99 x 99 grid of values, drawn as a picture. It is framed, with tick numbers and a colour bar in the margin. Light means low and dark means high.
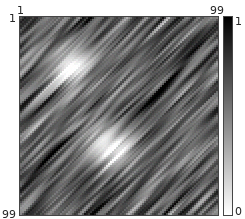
Dips: two. Odd rows or columns: none. Average level on the scale: 60%. Mirror symmetry: none. Lone odd cells: none. Grain: diagonal, up to the right.
